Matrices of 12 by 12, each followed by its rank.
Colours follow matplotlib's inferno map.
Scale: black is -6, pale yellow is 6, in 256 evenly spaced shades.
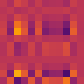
one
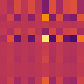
one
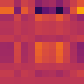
one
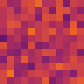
full rank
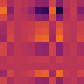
one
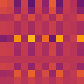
one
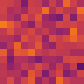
full rank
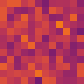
full rank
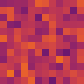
full rank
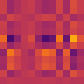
one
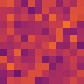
full rank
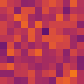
full rank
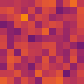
full rank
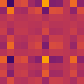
one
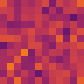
full rank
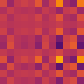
one
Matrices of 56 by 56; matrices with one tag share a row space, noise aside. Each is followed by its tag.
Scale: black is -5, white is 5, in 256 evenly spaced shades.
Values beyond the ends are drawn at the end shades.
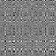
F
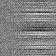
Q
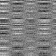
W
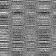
W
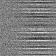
Q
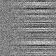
Q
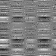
W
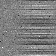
Q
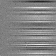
Q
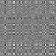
F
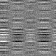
W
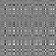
F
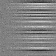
Q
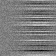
Q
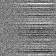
Q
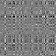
F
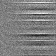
Q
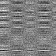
W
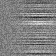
Q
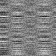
W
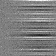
Q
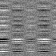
W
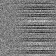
Q
